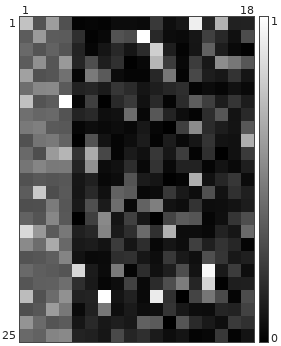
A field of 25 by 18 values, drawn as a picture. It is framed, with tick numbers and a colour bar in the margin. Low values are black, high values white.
Histogram: skewed, a long tail of high values. Seam: vertical, 20% of the way across, the left part higher. Average level on the scale: 20%.
